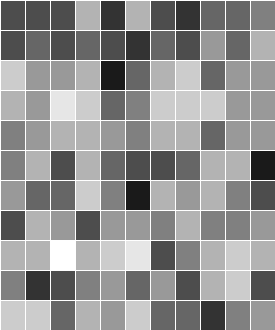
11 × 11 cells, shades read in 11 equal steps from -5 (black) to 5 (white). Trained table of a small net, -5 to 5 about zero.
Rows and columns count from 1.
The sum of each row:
-12 -12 8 20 11 -4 1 4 23 -3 7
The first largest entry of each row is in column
4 11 1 3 3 2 4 2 3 10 1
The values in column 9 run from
-3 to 3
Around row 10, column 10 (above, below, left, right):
3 0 2 -2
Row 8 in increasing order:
-2 -2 0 0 0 1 1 1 1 2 2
